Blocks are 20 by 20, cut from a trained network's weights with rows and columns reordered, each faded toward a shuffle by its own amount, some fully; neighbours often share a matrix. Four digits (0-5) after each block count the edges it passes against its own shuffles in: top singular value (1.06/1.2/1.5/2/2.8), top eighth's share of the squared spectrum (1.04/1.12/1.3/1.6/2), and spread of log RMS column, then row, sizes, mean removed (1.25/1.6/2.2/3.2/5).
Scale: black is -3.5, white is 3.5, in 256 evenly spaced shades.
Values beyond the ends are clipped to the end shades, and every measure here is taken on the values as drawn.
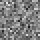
0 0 0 0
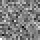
1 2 0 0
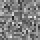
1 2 0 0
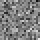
1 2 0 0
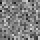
0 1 1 0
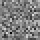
2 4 1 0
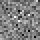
0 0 0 0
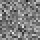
2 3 0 0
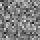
0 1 0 0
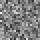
1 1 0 0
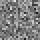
0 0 0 0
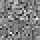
0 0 0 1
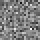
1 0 0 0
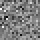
1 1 0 0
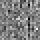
2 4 1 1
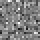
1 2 0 1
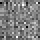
2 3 0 2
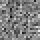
1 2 0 0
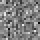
1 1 0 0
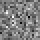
0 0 0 0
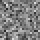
2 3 1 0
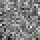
0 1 0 0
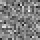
2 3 0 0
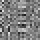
3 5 3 1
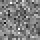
0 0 0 0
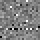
2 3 0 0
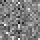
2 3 1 0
